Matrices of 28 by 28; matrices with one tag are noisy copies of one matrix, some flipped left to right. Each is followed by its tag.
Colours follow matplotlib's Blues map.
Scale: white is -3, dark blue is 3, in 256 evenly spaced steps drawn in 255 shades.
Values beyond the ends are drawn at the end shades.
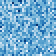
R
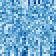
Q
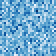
R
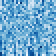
Q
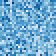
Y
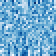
Q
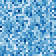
R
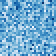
Y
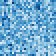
Y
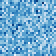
R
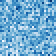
Y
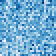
Y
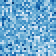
Y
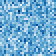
R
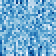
Q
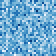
R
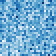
Y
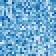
Y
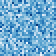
R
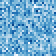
R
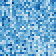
Y
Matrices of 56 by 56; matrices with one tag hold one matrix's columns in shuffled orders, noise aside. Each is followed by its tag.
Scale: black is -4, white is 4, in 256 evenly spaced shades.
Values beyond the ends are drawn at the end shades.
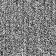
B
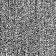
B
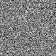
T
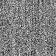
B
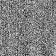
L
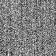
B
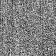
B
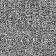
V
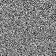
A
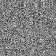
V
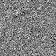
T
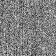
L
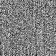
L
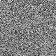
A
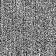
B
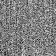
B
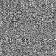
V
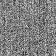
B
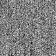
L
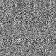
V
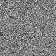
T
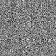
V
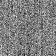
L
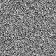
T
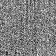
B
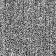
B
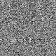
V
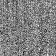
B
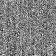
L
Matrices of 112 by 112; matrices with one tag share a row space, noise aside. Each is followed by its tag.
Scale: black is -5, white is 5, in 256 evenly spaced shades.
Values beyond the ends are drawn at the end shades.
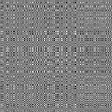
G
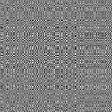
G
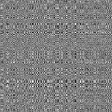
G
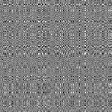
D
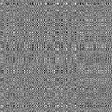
G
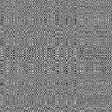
G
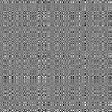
D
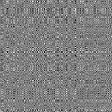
G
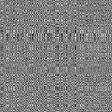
G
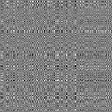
G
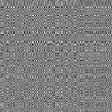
G
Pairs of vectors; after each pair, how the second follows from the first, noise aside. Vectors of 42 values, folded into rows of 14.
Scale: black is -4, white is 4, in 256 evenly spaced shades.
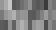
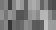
reversed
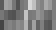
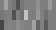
partly zeroed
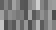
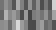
reversed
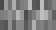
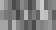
sign-scrambled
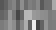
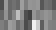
sign-scrambled
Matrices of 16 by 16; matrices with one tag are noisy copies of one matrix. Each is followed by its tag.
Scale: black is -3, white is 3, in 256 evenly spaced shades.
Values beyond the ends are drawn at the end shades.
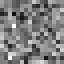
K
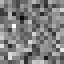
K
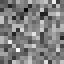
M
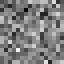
M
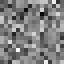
M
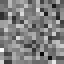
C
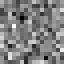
K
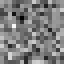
K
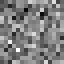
M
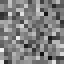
C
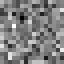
K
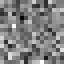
K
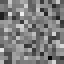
C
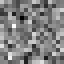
K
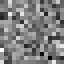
C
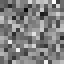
M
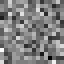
C
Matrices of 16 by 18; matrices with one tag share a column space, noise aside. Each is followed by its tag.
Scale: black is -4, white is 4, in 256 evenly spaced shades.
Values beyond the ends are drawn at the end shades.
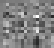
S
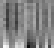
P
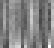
P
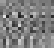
S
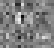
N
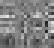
S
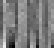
P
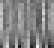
P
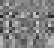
S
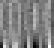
P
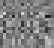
S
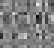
N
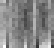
P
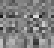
S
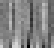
P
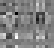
N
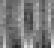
P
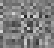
S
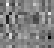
N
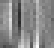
P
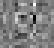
N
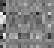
N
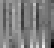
P
